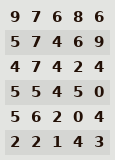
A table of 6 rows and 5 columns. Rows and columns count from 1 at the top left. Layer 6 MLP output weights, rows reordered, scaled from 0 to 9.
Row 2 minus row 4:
0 2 0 1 9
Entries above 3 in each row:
5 5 4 4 3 1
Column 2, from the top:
7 7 7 5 6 2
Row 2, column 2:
7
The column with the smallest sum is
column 3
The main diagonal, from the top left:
9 7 4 5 4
